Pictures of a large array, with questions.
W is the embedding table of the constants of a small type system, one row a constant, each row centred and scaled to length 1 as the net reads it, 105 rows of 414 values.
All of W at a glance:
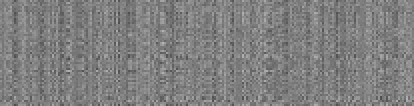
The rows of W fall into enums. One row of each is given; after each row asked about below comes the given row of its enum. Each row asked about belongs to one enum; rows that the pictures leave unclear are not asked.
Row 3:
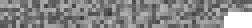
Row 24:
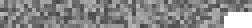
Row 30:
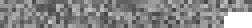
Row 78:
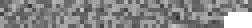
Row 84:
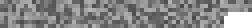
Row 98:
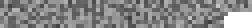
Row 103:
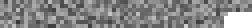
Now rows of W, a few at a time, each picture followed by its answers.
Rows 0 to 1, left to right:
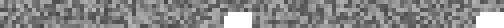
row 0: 24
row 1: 84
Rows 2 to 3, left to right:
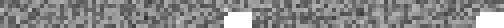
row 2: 98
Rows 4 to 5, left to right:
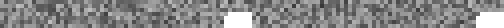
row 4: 30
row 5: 98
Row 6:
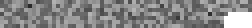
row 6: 78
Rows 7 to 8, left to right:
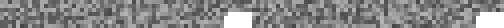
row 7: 3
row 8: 24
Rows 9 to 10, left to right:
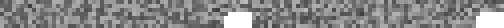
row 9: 78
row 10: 3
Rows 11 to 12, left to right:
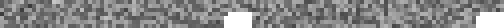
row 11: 78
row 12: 24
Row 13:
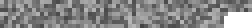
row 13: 24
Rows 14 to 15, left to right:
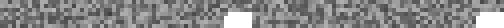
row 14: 3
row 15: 84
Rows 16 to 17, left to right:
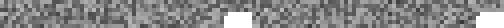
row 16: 24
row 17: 98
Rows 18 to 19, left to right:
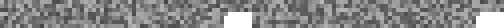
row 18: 24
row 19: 84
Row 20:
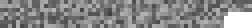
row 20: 3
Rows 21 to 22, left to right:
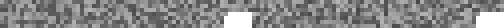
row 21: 84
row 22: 24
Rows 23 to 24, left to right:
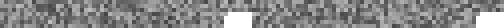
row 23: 30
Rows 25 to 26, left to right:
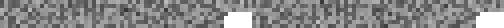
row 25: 98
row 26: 98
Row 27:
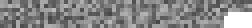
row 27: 3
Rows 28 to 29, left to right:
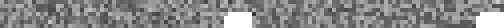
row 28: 30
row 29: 78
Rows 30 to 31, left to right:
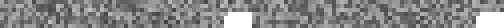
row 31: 84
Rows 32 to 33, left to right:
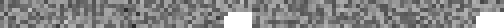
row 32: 98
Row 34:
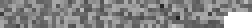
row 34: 78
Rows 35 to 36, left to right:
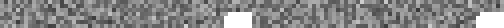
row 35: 103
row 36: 98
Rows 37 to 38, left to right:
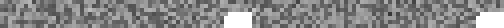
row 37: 84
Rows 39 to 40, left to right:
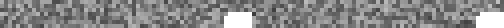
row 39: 24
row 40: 78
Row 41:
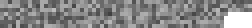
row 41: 3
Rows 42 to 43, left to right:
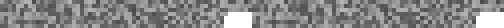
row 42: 84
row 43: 84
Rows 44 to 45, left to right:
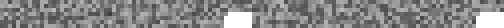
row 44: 3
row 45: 84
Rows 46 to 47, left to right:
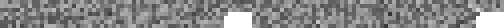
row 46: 3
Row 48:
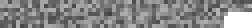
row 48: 3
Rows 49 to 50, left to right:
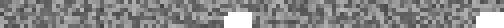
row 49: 78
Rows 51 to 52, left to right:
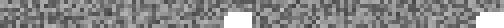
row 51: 3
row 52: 98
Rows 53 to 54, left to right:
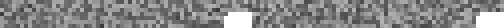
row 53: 78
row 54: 24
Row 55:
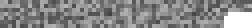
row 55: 3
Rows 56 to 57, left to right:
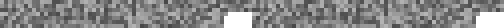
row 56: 24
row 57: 24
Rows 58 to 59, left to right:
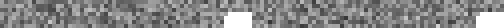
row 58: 30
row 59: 103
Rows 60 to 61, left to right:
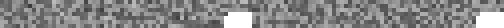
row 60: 78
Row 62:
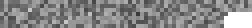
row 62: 98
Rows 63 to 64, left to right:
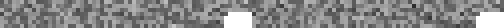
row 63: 78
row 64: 78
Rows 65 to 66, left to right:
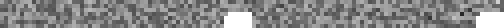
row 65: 84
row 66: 78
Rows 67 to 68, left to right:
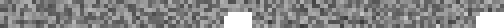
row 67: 84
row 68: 103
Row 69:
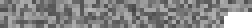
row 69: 84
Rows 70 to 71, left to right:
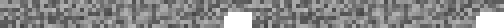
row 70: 3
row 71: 3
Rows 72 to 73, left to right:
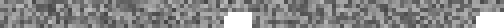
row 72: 30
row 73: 84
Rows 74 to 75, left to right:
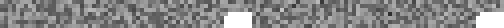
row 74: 84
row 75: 98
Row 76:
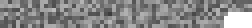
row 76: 3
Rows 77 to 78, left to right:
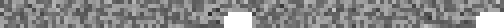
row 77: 78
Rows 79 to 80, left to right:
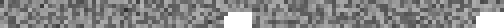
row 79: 98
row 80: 84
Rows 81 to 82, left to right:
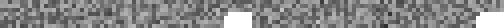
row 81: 3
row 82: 98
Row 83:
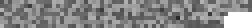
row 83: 78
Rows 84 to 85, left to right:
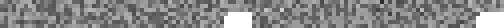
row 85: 98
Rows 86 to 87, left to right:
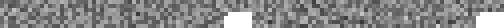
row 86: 98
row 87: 103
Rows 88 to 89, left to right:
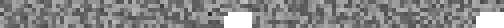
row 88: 78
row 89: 84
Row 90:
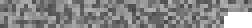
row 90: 84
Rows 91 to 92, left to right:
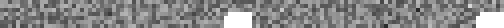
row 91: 3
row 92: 98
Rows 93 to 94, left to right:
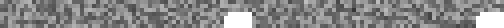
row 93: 84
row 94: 78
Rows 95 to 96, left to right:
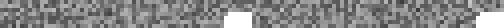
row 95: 3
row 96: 98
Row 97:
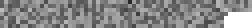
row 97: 98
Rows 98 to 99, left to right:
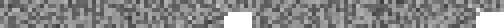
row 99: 98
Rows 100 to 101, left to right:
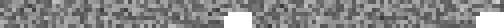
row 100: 78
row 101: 78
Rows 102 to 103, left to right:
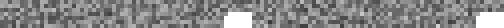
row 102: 3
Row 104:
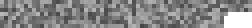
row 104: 24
